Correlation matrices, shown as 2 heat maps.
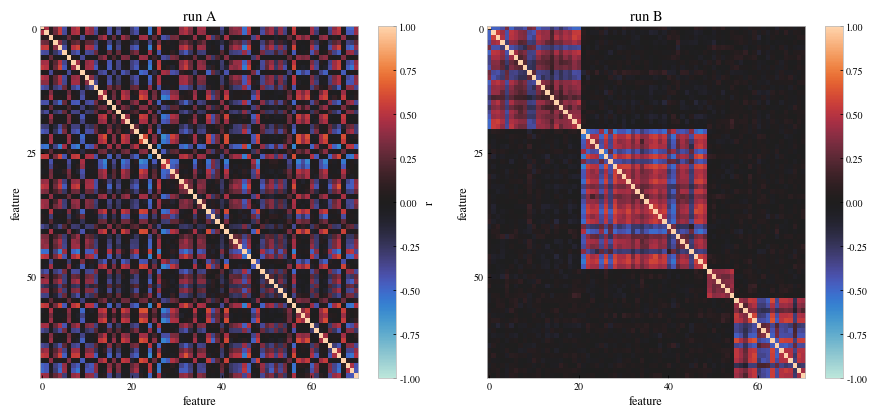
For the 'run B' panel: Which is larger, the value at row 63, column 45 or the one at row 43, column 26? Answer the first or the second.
the second
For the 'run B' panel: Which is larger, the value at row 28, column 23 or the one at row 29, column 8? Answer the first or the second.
the first
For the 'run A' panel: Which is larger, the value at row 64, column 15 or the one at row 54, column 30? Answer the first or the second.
the first
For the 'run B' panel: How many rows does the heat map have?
71
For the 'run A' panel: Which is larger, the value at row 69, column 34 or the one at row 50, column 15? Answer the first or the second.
the first
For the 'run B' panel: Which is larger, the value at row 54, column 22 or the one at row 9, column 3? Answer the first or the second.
the first
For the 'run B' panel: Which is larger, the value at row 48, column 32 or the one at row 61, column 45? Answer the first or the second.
the first
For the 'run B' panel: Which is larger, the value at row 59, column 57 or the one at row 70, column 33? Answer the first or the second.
the first
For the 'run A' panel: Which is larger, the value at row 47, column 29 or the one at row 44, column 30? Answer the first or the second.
the second
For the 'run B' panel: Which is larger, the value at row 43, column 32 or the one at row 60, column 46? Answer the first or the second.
the first
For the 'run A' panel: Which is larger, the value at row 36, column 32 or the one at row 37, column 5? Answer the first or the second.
the first
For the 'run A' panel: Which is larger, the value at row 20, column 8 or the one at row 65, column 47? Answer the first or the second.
the second
